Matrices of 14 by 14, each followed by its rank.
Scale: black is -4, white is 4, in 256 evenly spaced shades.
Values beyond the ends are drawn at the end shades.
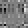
two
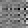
two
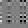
one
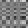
one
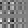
one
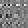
three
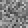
full rank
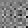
two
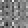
three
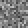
full rank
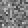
full rank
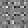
two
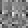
two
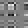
one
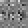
three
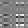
one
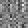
three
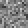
full rank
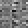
three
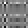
one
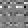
two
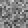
full rank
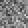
full rank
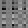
one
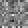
three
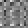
two
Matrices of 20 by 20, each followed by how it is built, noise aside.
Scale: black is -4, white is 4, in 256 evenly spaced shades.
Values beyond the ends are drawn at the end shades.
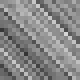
Toeplitz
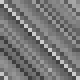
Toeplitz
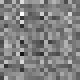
low rank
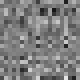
low rank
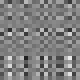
low rank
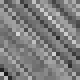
Toeplitz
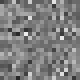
low rank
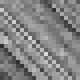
Toeplitz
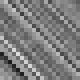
Toeplitz
